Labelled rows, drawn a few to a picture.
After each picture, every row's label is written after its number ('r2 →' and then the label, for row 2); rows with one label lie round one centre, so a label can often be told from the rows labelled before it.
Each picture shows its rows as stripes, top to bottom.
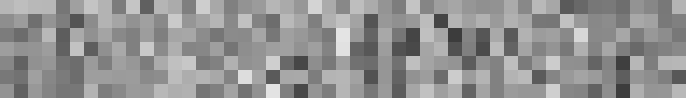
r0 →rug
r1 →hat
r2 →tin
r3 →tin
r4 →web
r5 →hat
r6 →web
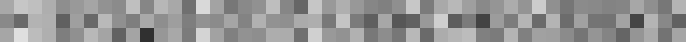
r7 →rug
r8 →tin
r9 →rug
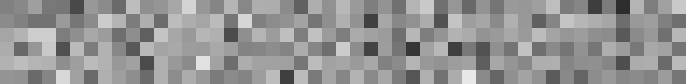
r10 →web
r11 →hat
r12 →rug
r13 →tin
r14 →rug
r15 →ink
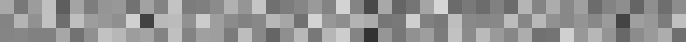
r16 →tin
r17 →rug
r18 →hat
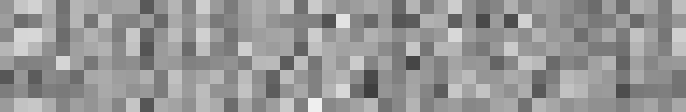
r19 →rug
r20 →tin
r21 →rug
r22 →rug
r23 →ink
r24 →hat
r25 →hat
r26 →rug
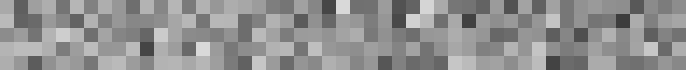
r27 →tin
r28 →web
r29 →ink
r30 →rug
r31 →ink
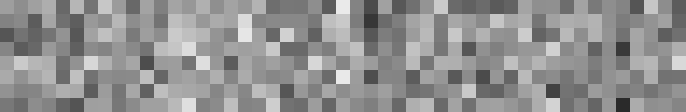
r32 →tin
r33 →hat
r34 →hat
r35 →web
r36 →rug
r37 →tin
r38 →ink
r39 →web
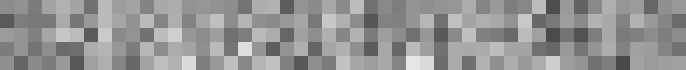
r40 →ink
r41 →hat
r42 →ink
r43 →hat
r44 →web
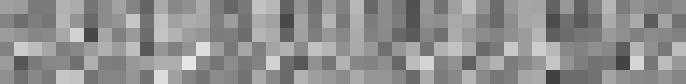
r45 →ink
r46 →ink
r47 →ink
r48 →rug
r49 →web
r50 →ink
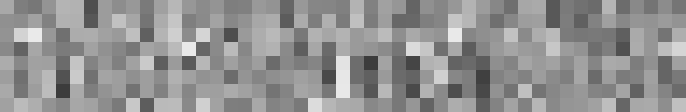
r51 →ink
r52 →ink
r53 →rug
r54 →web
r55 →tin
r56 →tin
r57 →tin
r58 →rug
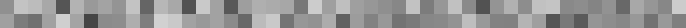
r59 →rug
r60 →ink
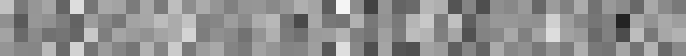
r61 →tin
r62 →web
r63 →web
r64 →tin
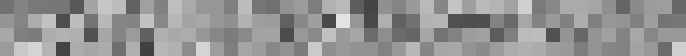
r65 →hat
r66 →tin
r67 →ink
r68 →rug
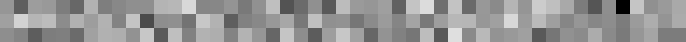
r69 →web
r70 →rug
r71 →hat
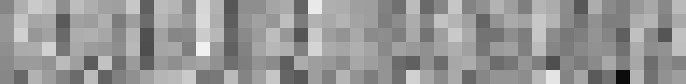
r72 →rug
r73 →rug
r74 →rug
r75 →rug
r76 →ink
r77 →web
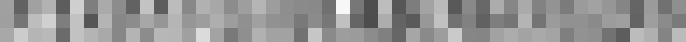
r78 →tin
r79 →tin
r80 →rug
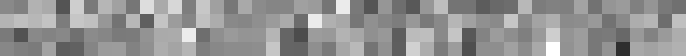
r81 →tin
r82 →rug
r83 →web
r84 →web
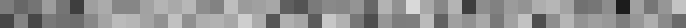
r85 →web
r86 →hat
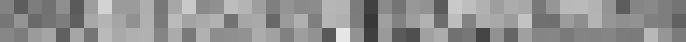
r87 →hat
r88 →hat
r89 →tin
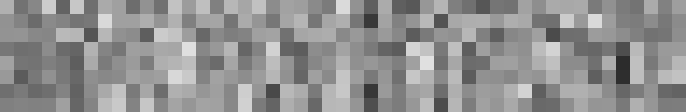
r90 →tin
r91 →hat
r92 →ink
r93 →web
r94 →web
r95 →web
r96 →hat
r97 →hat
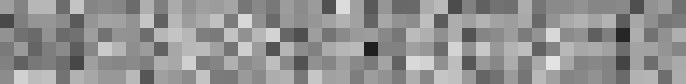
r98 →tin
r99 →hat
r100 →web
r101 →hat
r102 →web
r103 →rug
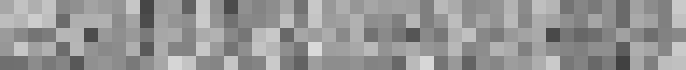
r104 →rug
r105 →rug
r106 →ink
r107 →rug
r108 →web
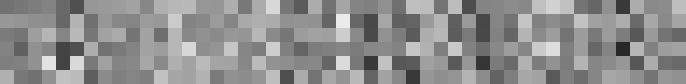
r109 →web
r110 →tin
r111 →tin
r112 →web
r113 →tin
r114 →ink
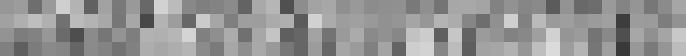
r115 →ink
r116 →rug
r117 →web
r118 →web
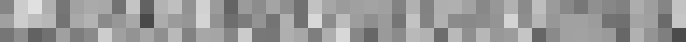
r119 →rug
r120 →rug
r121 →hat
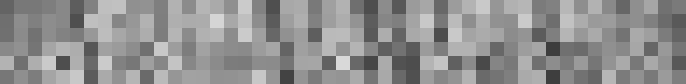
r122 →hat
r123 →hat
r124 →hat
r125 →ink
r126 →tin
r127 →ink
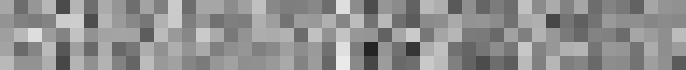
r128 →tin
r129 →ink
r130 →rug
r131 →tin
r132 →tin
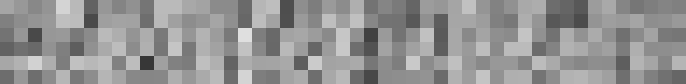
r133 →ink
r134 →ink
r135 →hat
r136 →hat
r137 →rug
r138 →hat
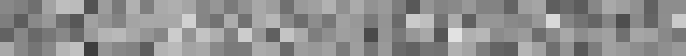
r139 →ink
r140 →web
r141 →hat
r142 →ink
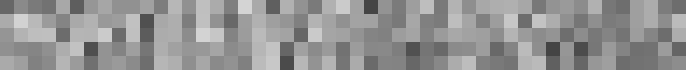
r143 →hat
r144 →rug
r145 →rug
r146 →ink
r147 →ink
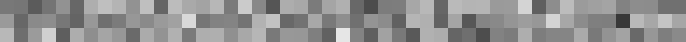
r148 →hat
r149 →web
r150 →tin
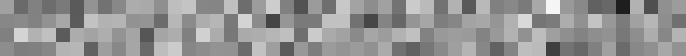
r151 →web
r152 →hat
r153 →rug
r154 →ink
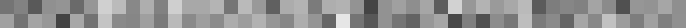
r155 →hat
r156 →tin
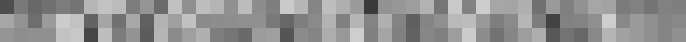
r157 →hat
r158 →ink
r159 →ink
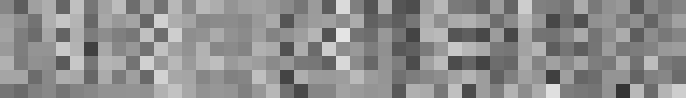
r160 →tin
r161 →ink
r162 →tin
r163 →ink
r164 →tin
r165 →ink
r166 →web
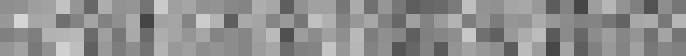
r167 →ink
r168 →rug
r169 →ink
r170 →ink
